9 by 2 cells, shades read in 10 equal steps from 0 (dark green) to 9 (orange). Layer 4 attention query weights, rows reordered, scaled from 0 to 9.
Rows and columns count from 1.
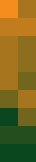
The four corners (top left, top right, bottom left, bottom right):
9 6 0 0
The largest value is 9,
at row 1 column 1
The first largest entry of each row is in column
1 1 1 1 1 2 2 1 1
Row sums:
15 14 11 11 10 10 4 2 0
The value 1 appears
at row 8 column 1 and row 8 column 2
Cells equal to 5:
2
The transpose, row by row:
9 7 6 6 6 4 0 1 0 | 6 7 5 5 4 6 4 1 0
